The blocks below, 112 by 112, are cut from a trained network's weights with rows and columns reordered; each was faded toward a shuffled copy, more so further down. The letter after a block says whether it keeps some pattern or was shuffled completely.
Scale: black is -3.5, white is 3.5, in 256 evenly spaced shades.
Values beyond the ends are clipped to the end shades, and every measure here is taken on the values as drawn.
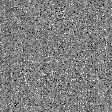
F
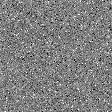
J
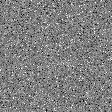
J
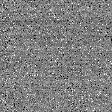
F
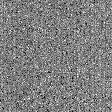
F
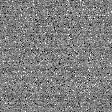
F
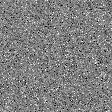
J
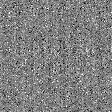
F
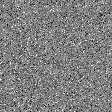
J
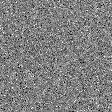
J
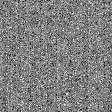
F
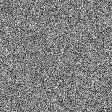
J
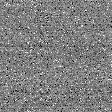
F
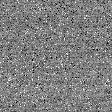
F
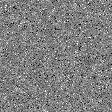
J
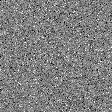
J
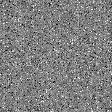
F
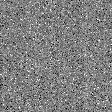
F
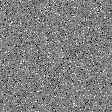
J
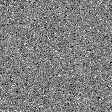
J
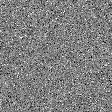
J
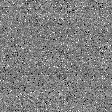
F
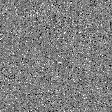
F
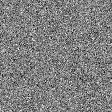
J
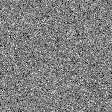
J
